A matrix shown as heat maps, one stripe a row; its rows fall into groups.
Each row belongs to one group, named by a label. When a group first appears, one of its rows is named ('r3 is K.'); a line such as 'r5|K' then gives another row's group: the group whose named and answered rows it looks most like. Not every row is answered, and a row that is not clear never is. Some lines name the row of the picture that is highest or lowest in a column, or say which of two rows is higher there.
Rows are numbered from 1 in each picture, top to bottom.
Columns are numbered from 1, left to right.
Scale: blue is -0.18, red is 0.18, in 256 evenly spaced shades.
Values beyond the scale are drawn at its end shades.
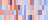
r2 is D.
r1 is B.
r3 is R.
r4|D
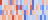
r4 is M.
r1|B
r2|M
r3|D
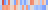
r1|R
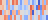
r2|R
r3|B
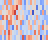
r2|D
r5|M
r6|R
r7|M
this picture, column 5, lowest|2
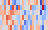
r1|R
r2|B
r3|M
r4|D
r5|D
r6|M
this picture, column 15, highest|1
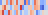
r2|M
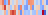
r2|M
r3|B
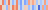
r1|R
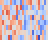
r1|R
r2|M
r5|M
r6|M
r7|B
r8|B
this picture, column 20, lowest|8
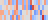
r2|D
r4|B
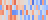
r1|B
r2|D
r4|B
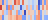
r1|B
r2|B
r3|R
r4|M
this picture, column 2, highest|3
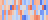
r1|M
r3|M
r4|M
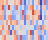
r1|M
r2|R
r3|R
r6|R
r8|M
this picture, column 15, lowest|1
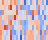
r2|M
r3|D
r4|B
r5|M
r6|M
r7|R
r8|R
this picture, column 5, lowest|6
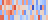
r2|B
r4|R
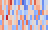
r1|M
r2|M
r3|R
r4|D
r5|D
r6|R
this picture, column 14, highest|5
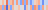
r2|B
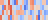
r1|R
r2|M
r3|D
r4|B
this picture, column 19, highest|4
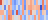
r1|R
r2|R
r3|R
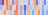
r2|D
